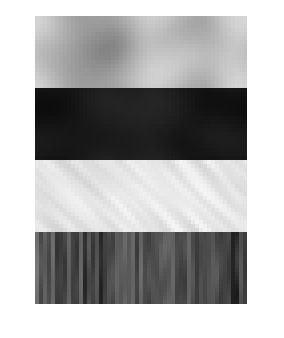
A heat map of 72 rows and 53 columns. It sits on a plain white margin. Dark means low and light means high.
It is made of 4 by 1 panels. Panel 1,1: high, smooth. Panel 2,1: very low, smooth, faint in contrast. Panel 3,1: very high, slanting down to the right, faint in contrast. Panel 4,1: low, streaked downward.
